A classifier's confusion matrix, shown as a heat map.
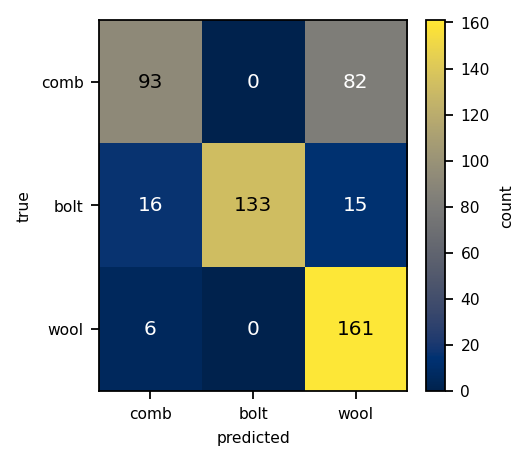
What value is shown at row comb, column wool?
82
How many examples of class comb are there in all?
175
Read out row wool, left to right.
6 0 161
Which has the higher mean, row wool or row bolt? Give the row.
wool
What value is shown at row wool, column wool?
161
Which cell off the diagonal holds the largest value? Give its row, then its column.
comb, wool
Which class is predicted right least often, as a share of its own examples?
comb
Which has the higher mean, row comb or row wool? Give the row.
comb
